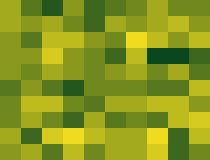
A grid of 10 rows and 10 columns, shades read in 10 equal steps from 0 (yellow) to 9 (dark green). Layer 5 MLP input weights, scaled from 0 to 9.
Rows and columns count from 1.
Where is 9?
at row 4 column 8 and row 4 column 9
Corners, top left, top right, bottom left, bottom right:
3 5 4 5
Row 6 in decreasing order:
8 6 6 6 6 5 5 5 4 2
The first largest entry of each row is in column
3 5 2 8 10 4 5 4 2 9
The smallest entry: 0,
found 3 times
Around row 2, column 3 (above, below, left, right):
8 2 4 5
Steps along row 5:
up down up up down down up down up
